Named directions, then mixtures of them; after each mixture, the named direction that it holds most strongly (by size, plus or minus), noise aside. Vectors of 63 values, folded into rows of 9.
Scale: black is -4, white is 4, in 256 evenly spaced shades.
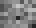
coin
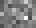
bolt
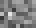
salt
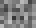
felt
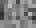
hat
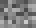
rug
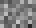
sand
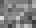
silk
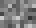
silk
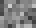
silk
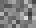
bolt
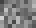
rug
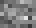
bolt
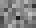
rug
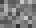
sand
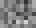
rug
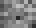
coin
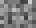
felt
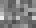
hat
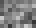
silk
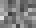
hat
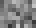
silk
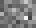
bolt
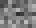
rug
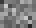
sand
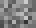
rug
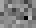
bolt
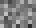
sand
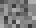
sand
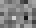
felt
